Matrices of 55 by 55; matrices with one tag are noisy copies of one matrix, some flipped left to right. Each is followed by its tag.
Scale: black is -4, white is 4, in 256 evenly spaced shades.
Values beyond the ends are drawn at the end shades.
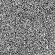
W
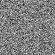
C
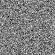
C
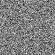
C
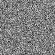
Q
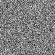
Q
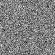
Q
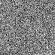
W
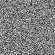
C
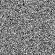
C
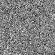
W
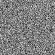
Q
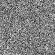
W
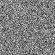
Q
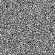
Q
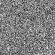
W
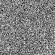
W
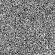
W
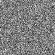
Q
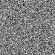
C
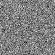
Q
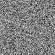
C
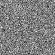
Q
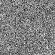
W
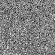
W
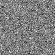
Q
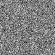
Q
